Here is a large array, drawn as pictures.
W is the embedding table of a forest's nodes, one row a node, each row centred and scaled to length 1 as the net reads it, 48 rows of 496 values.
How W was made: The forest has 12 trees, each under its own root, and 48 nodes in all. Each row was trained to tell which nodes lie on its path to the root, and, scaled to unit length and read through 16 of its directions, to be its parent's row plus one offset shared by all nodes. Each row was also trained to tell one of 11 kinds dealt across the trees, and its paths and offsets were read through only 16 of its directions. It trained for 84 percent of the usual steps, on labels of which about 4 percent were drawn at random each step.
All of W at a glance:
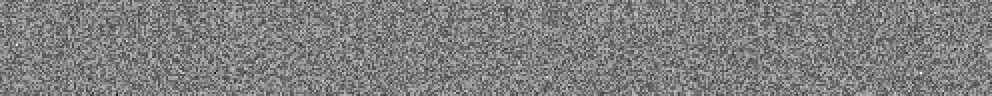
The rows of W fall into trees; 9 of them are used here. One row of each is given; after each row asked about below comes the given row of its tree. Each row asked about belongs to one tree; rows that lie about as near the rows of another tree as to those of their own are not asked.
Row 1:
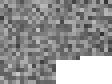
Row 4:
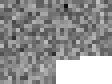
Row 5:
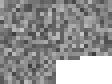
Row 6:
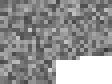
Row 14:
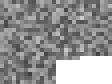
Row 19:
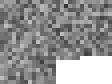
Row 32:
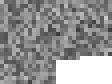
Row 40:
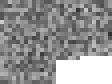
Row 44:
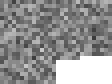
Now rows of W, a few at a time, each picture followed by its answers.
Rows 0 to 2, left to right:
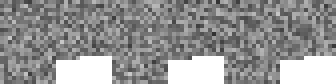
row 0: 6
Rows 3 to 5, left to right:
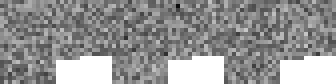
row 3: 1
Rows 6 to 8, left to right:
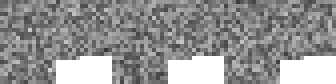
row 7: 14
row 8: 6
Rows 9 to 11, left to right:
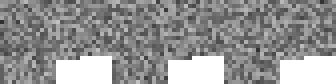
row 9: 4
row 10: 1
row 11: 44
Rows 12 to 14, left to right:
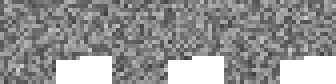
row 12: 6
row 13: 5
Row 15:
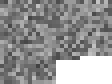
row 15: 40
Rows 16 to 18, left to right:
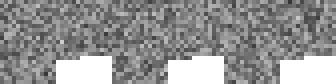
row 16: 4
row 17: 5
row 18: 14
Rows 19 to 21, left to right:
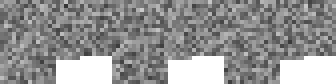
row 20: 19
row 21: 14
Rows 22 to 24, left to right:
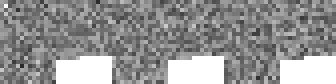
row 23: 4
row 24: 1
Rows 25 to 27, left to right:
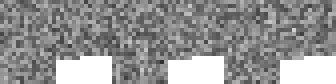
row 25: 5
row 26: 4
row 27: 19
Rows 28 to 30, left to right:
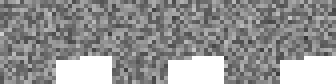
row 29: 14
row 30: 40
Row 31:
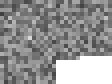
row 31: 6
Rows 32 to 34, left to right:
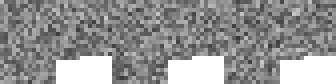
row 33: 1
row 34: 6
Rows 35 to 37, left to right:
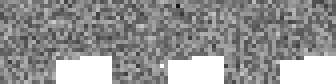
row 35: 4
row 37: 40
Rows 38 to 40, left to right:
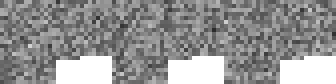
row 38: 1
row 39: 19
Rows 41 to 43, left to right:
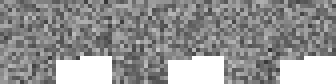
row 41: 5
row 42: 14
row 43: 44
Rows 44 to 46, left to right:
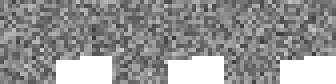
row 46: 40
